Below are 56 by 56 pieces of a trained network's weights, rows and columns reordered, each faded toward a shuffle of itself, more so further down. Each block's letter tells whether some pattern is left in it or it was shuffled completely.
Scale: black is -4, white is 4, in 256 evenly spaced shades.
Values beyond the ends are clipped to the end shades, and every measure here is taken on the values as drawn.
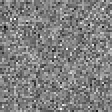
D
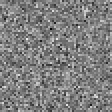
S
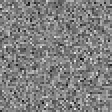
S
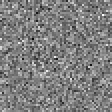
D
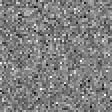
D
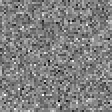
S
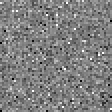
S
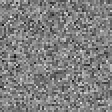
D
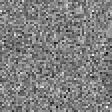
S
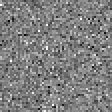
S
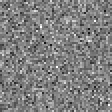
S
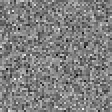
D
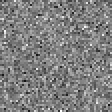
S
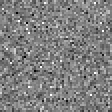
S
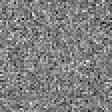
S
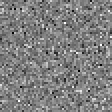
D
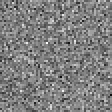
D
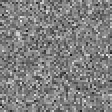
S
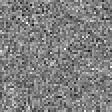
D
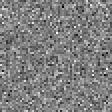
S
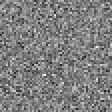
D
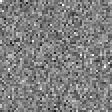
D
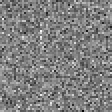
S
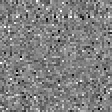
D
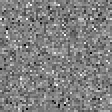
D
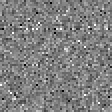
D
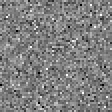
S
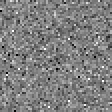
S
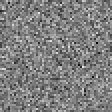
D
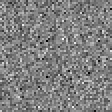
S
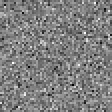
S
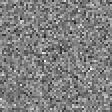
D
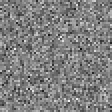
S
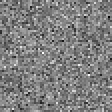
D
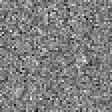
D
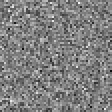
S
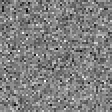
S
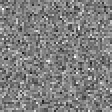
S
